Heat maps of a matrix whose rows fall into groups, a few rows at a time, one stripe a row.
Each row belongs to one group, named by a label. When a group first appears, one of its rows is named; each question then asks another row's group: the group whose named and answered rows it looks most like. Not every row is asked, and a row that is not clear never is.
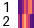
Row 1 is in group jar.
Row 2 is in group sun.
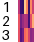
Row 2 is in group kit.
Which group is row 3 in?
sun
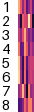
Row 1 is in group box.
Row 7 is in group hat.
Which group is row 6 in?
box
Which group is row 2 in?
jar
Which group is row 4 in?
sun
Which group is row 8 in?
jar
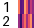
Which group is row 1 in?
sun
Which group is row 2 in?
jar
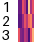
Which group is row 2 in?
jar
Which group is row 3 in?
kit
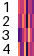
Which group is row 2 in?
hat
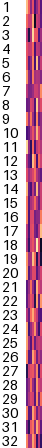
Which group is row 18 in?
jar
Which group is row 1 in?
box
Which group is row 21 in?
hat
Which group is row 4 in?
box
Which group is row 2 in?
box
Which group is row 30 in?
sun
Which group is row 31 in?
jar
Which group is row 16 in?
kit
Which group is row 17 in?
kit
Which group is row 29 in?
hat
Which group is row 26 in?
sun
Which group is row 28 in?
hat
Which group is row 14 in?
box
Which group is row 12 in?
sun
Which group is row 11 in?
box
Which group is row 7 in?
kit
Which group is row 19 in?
sun
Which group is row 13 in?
sun
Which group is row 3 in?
sun
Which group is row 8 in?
hat
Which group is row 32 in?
sun
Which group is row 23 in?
sun
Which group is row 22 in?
hat
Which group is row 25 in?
box
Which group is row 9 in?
hat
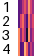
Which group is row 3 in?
hat
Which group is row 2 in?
hat
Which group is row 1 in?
jar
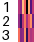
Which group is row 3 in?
box
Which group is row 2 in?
jar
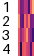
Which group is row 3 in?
sun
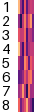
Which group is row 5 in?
sun
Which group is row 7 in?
hat
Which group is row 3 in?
box
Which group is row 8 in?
sun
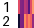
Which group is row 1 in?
kit
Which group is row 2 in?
jar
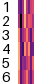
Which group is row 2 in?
jar
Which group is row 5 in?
kit
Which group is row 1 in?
sun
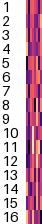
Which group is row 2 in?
kit
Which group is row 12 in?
jar
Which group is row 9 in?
jar
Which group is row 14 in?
box
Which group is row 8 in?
hat
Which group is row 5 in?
hat
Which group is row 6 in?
jar
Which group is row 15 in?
hat
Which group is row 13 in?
hat
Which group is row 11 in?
jar
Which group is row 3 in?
kit
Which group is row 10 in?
sun
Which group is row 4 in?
kit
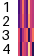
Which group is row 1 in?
hat
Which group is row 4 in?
jar
